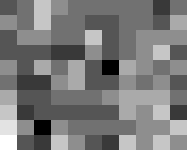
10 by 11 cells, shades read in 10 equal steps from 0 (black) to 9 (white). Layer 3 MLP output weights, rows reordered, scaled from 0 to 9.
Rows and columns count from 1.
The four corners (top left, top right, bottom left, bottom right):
3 4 9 5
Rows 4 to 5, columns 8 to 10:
4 5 7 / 6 5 4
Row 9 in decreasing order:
8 7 5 5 5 5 4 4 4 4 0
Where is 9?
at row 10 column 1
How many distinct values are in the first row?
5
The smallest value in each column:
3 2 0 2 2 3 0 4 4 2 2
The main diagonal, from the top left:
3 4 5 2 6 3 5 6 5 7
